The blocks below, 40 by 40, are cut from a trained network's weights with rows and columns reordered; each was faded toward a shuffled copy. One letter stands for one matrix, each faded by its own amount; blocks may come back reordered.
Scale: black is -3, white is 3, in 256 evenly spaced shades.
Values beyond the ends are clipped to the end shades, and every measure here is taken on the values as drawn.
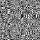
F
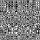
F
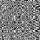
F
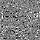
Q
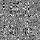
Q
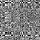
F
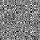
F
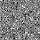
Q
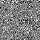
Q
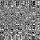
F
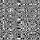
F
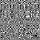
F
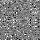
Q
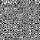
F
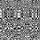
F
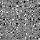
Q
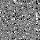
Q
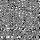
Q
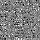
Q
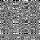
F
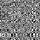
F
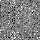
Q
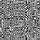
F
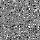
Q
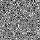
Q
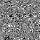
Q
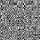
F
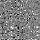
Q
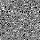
Q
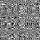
F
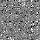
Q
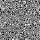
Q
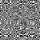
F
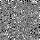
Q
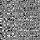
F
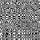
F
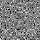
Q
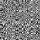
F
